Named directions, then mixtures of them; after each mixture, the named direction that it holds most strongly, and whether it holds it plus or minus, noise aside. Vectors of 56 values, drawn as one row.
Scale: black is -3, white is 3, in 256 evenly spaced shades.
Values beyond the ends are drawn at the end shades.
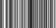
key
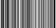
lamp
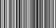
lamp, minus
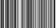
lamp, plus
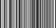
lamp, minus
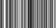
key, plus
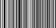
lamp, minus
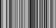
key, plus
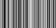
key, minus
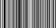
key, minus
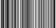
lamp, plus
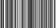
key, plus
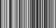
lamp, minus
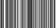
key, plus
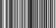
key, plus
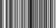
key, plus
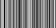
lamp, minus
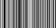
key, minus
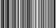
lamp, plus
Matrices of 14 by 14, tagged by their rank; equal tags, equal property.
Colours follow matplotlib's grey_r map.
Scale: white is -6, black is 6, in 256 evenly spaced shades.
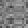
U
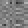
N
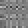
N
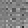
U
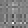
N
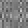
N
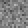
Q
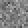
Q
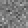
Q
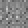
U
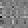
N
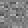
U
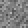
Q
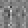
N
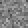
Q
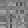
U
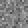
Q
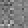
U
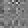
U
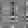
N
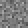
Q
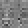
U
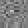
U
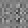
N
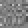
U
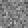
Q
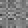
N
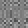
N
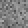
Q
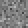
Q
